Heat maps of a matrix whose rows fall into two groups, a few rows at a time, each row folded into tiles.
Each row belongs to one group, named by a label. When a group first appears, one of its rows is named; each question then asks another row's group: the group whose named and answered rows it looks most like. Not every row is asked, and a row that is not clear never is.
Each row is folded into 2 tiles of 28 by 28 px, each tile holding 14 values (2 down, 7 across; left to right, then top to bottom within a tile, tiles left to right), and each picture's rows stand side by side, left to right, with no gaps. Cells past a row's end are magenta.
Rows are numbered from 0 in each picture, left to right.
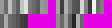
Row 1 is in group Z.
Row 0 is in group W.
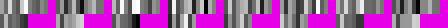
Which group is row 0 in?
W
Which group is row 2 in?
W
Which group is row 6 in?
W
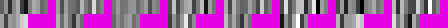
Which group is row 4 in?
Z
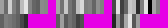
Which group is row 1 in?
W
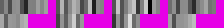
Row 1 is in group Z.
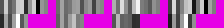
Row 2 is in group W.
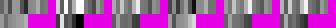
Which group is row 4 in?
W
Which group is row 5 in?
W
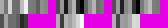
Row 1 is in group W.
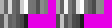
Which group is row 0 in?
W
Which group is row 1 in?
W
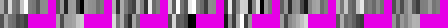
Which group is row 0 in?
W
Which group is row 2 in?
Z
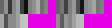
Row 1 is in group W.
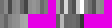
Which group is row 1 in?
W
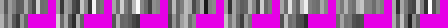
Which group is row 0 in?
Z
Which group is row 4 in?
Z
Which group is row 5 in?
W
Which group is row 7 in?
Z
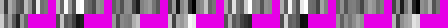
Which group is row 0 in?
Z
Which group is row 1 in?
W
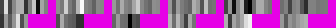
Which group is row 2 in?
W
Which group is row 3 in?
Z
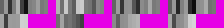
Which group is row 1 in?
W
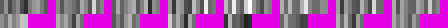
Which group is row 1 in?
Z
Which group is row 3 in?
Z
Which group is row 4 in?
W
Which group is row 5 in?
W
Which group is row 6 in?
Z
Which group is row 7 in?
Z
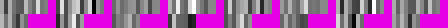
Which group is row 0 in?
Z
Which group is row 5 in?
W
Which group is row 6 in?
Z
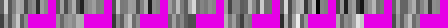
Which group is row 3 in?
W
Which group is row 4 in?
Z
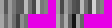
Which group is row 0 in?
Z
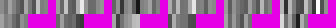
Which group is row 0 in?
Z
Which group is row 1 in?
W
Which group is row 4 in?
Z
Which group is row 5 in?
Z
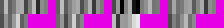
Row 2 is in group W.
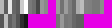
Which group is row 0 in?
W
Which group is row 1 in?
W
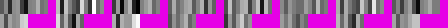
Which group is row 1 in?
Z
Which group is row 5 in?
Z
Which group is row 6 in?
Z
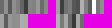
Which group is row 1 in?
Z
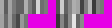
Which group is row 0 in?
Z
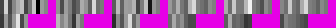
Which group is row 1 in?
Z
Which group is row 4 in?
W
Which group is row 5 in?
W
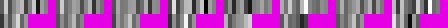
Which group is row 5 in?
W
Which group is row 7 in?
Z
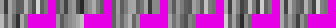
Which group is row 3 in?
Z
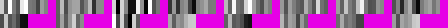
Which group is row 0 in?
W
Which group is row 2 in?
Z
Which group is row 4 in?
W
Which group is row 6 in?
W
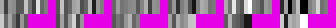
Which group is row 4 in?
W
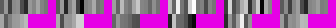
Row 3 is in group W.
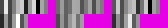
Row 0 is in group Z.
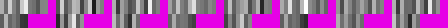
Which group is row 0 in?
W
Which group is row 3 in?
W
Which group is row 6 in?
Z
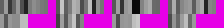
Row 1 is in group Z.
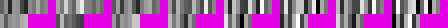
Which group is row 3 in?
Z
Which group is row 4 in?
Z
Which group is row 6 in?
Z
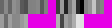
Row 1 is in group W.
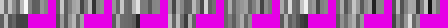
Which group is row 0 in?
W
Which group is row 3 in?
Z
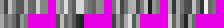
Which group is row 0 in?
Z
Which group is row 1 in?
W
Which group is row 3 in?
Z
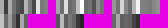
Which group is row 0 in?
Z
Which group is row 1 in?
W
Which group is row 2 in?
W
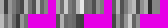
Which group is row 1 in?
W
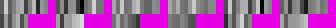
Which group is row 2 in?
W
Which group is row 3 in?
W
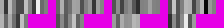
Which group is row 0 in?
Z
